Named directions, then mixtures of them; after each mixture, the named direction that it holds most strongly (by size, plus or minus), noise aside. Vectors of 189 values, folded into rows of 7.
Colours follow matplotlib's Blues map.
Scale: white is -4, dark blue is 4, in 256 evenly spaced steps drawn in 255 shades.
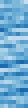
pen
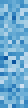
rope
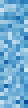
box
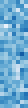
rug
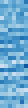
pen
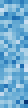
box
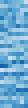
pen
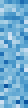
box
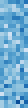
box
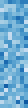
box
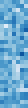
rug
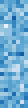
rug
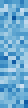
rope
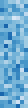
box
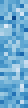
rug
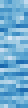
pen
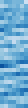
pen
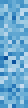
rope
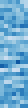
pen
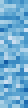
box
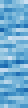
pen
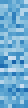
rope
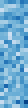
box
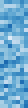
box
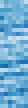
pen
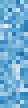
rug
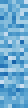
rope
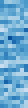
pen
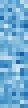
rug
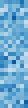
rope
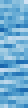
pen
